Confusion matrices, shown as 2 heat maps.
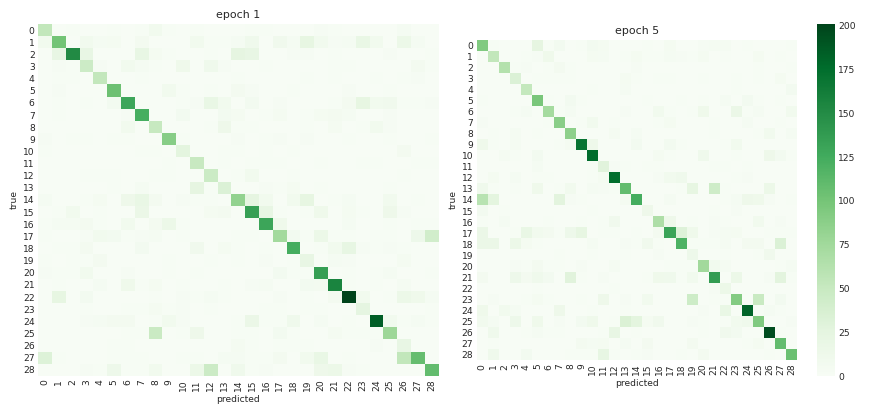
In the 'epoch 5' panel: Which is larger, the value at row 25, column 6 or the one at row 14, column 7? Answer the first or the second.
the second
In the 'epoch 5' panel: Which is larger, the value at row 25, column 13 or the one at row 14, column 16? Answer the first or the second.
the first
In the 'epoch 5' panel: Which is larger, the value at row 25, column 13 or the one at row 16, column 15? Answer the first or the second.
the first
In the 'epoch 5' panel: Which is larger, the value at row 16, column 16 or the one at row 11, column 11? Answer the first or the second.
the first
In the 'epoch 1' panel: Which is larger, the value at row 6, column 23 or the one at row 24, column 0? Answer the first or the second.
the first
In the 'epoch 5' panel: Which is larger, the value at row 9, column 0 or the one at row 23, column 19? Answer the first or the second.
the second
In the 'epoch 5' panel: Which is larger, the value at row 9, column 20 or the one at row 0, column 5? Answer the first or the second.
the second
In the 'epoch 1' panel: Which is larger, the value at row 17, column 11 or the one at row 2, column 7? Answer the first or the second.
the second
